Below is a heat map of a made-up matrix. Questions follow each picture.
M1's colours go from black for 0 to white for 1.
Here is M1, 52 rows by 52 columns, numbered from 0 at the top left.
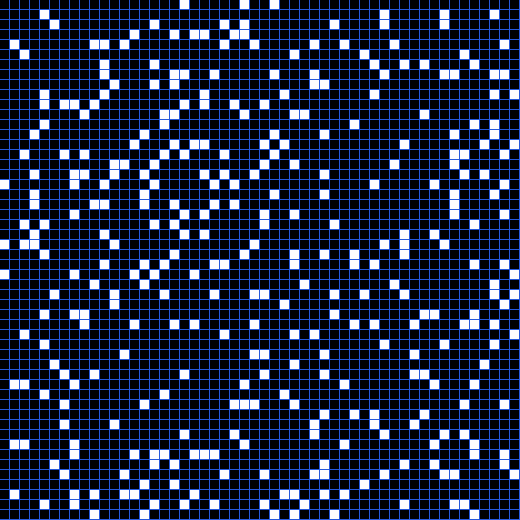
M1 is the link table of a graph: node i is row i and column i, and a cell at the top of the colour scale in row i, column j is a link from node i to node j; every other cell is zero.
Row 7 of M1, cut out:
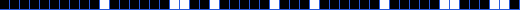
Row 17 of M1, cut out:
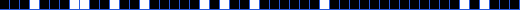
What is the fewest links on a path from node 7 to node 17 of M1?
1
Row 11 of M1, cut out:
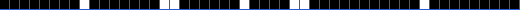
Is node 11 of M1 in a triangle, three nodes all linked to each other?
yes
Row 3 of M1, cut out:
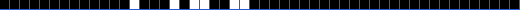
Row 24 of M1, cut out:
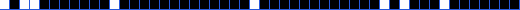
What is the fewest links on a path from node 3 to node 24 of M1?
1
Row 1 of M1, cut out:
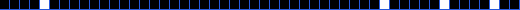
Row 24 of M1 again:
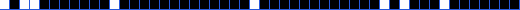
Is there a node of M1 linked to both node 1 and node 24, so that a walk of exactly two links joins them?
yes
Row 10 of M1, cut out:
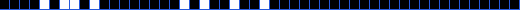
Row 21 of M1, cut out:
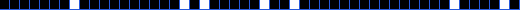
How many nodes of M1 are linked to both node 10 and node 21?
4
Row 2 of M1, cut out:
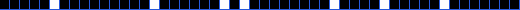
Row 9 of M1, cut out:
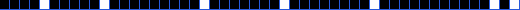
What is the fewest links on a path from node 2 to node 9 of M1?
3
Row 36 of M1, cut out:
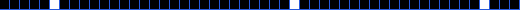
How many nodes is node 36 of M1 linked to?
3
